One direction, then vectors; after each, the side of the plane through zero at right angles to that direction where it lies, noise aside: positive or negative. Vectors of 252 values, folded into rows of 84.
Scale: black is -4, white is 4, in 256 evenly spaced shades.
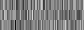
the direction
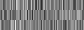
negative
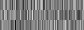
positive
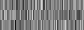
positive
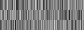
positive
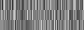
positive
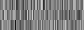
positive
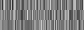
positive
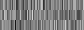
positive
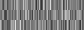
negative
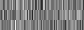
negative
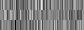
positive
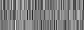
negative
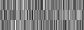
negative
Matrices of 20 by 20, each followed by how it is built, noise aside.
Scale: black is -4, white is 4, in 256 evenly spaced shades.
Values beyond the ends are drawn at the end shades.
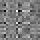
low rank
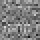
low rank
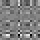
low rank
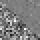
lower triangular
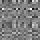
low rank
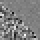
lower triangular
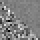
lower triangular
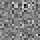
low rank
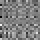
low rank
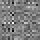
low rank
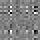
low rank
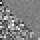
lower triangular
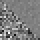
lower triangular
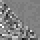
lower triangular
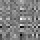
low rank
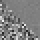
lower triangular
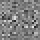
low rank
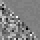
lower triangular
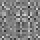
low rank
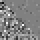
lower triangular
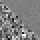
lower triangular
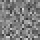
low rank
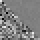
lower triangular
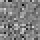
low rank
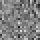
low rank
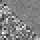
lower triangular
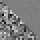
lower triangular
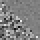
lower triangular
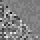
lower triangular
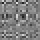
low rank
